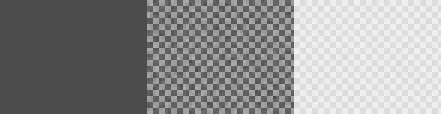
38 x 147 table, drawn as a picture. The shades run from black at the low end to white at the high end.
It is made of 1 by 3 panels. Panel 1,1: low, flat. Panel 1,2: middling, checkered, strong in contrast. Panel 1,3: very high, checkered, faint in contrast.
